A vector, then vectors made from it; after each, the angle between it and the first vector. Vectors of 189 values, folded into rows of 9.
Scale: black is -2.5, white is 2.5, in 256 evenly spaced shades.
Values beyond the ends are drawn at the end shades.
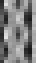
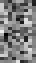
partly opposed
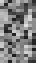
partly opposed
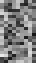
partly opposed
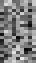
partly aligned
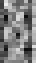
nearly parallel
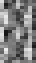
nearly opposite
